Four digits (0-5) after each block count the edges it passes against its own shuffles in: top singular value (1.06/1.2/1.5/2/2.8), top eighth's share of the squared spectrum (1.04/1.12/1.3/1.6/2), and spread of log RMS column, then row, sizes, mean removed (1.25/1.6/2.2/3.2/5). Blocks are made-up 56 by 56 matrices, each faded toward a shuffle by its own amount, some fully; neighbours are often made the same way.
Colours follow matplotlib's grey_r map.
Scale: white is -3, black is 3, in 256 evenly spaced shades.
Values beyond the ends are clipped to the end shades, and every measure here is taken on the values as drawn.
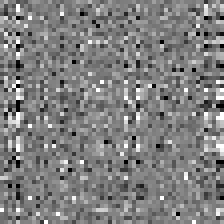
4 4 3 2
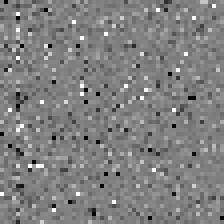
2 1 0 0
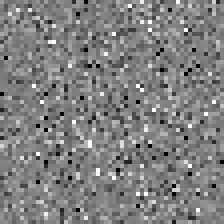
0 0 0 0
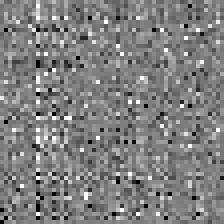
4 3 2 2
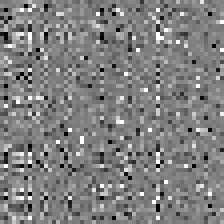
4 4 2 2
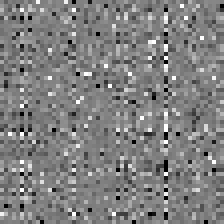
4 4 2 1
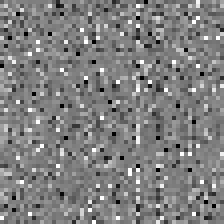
3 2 1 0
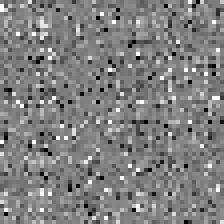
3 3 1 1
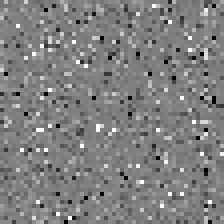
2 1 0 1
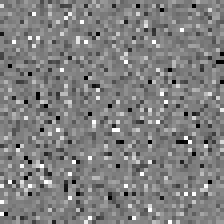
1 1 0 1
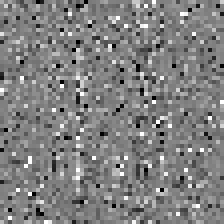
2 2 1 0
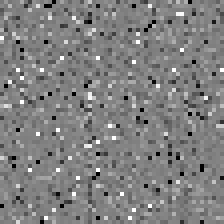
1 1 0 0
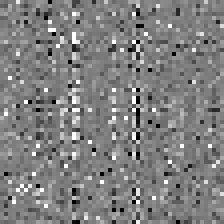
4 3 2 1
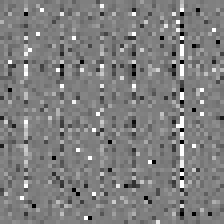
4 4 2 1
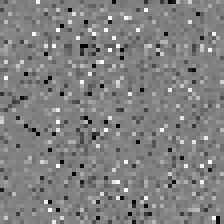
2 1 0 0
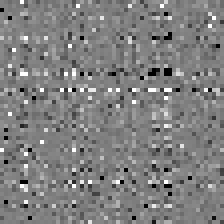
4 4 2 2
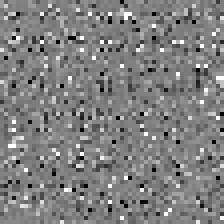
3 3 1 1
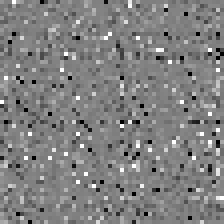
2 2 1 1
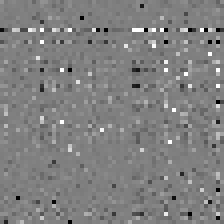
4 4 1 2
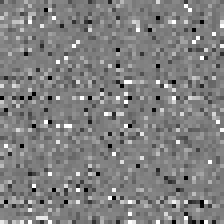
3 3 1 1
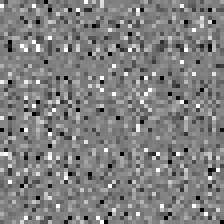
4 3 2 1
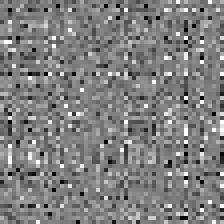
4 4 2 2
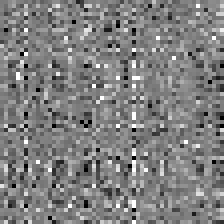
4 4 2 2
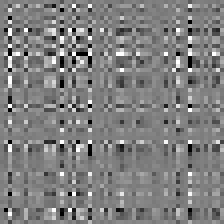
5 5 4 4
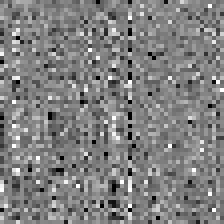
4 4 2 2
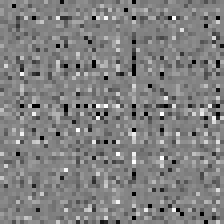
3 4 2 2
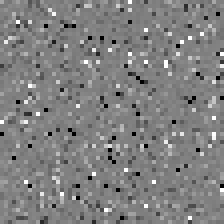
0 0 0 0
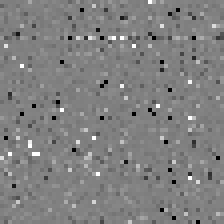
2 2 0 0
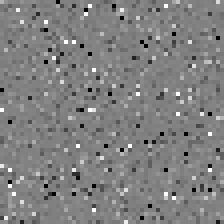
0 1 0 0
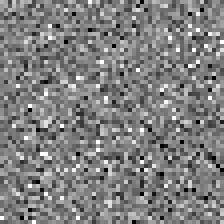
3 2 0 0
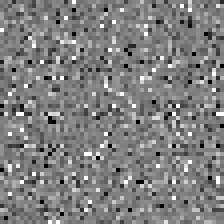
3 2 0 1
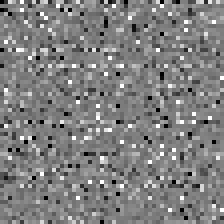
2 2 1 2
